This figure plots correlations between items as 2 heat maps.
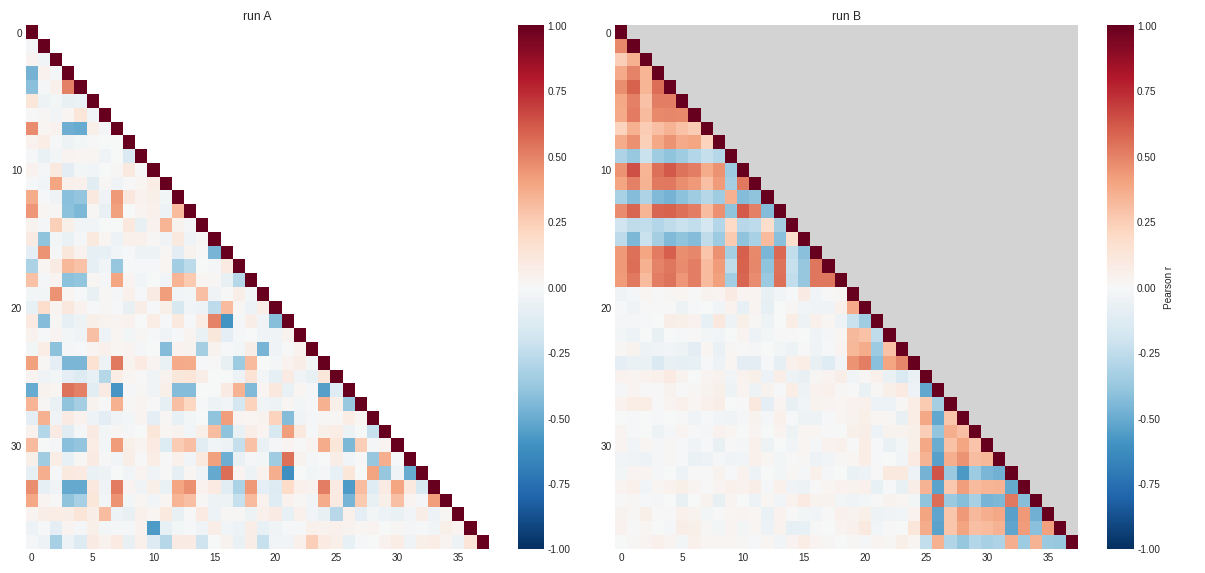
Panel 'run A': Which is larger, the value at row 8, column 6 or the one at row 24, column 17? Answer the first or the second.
the first
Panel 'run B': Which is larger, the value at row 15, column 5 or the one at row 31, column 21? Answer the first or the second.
the second
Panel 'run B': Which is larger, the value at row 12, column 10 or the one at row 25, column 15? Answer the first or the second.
the second
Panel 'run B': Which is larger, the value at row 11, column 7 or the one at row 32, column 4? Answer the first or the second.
the first
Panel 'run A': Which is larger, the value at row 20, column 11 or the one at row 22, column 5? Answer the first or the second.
the second
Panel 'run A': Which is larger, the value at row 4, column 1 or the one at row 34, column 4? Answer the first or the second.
the first
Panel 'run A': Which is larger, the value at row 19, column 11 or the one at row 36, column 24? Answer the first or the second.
the first
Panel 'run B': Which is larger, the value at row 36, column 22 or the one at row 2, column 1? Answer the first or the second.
the second
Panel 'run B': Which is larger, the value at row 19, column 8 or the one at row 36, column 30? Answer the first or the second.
the second
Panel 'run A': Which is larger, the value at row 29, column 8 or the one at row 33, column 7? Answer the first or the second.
the second
